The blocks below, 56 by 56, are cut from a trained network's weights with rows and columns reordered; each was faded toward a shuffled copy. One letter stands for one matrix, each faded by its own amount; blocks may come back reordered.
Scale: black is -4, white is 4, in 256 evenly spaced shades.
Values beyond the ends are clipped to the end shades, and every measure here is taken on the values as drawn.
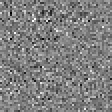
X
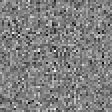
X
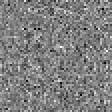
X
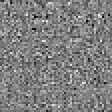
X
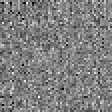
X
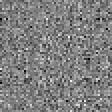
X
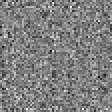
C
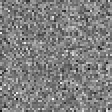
C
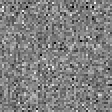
X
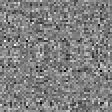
X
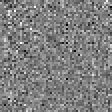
X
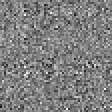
C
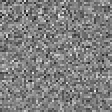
C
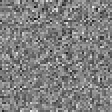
C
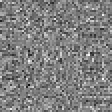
C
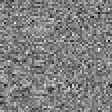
C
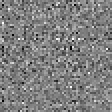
X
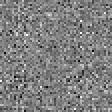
X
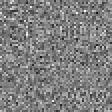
C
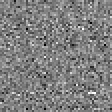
X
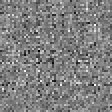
X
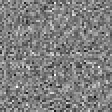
C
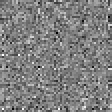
X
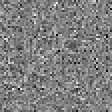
X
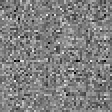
X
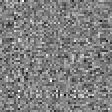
C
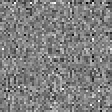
X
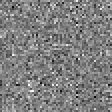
X
